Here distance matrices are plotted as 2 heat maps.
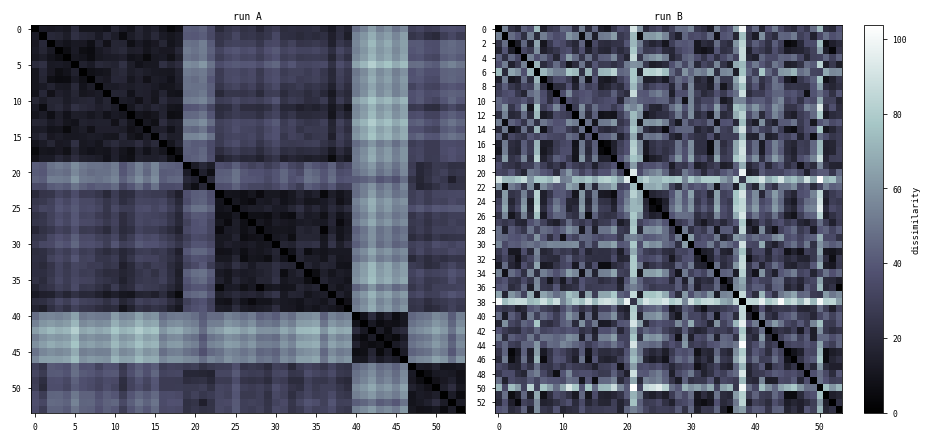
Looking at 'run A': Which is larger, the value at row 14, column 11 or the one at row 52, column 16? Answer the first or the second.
the second
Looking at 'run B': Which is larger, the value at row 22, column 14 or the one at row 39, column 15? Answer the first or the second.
the first
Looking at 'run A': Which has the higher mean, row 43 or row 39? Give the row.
43
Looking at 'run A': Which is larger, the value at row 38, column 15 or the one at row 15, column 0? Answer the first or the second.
the first
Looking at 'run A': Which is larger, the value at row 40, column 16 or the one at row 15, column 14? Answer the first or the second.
the first
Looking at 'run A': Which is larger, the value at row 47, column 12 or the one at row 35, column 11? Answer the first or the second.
the first
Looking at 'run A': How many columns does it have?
54
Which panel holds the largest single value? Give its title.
run B
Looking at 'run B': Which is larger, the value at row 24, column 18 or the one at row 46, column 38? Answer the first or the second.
the second
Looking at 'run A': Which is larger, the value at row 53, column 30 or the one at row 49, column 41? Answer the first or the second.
the second
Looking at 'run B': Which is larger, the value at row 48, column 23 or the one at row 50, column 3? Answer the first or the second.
the second
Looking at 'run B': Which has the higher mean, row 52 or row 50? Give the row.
50
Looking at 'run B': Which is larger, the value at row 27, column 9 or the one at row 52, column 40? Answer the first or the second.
the second
